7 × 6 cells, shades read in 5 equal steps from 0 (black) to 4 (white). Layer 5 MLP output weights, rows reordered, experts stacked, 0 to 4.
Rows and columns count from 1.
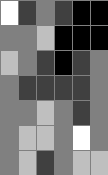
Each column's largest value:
4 3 3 2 4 3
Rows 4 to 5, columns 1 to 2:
2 1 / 2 2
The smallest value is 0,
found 6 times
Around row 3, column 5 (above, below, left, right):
0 1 0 2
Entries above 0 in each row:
4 3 5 6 6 6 6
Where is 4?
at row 1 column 1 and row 6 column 5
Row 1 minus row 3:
1 -1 1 1 -1 -2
